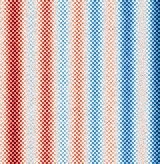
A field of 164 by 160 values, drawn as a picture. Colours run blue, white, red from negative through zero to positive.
Stripes: upright, repeating 5 times. Histogram: bell-shaped. Average level on the scale: 50%. Slope: up to the left.
